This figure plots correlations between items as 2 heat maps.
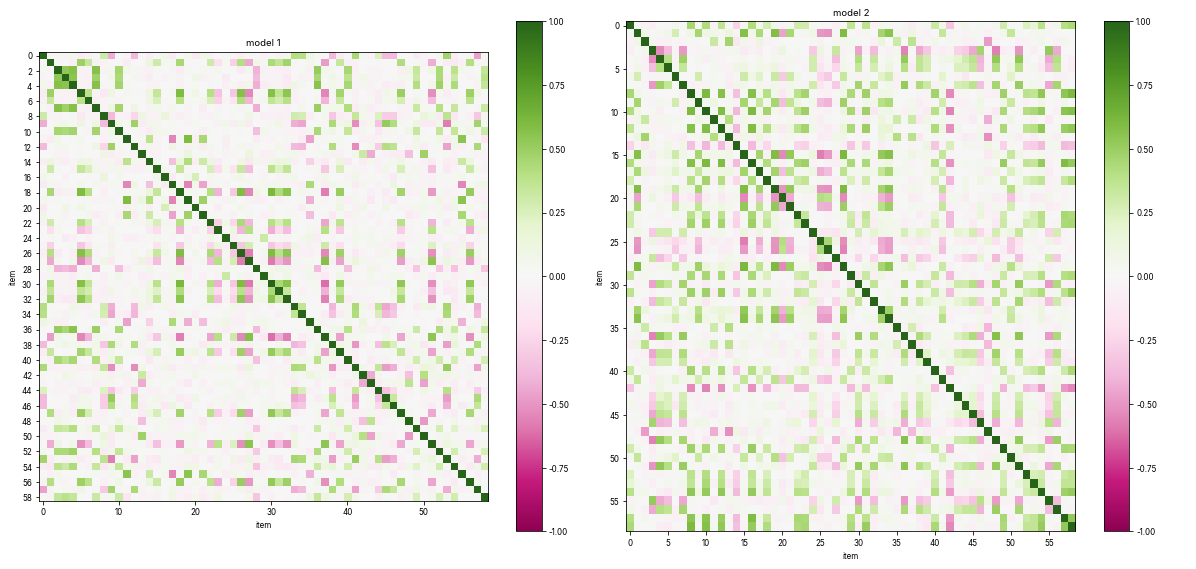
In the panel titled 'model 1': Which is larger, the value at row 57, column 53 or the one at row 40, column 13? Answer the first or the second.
the second
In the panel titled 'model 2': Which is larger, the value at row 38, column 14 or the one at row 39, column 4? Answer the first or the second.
the second
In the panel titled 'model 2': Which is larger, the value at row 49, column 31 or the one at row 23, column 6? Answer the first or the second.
the first
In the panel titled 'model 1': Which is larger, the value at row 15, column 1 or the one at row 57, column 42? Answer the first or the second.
the first
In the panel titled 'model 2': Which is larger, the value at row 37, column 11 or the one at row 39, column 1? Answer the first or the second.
the first
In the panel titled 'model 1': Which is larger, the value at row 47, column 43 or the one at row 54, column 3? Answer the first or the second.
the second
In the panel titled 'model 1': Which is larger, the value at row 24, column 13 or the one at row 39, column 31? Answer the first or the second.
the second
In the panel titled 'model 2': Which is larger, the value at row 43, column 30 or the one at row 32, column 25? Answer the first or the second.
the first
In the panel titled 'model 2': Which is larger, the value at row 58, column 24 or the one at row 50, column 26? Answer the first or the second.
the first
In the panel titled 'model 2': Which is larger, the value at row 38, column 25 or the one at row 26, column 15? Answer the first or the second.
the first
